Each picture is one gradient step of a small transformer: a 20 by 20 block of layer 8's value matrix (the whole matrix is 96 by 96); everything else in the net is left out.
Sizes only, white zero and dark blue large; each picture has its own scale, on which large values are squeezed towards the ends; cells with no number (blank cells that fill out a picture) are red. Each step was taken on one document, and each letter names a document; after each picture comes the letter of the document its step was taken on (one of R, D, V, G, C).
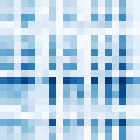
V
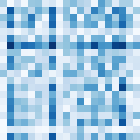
V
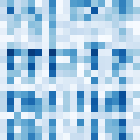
V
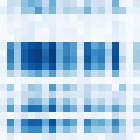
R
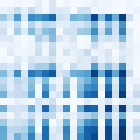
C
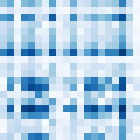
R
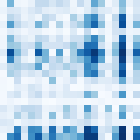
C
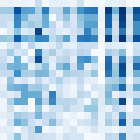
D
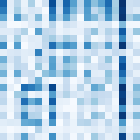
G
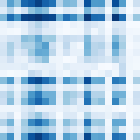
R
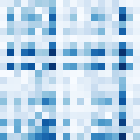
V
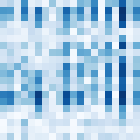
D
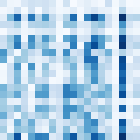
C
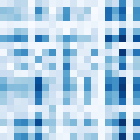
D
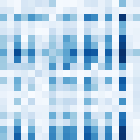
C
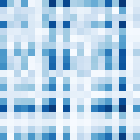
G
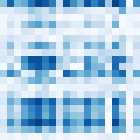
R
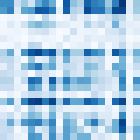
R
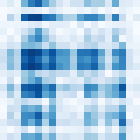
R
